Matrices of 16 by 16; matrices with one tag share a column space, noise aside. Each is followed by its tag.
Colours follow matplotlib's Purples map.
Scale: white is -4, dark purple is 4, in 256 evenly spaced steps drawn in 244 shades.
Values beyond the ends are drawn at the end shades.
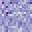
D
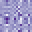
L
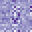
L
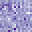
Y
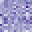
L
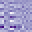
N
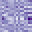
L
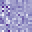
L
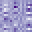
Y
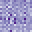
L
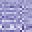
N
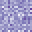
L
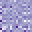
N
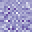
N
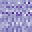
D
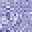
L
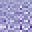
N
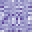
L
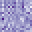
Y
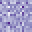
D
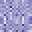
L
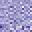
N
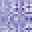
Y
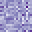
L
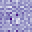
L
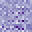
N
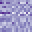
D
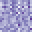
Y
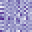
L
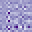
N
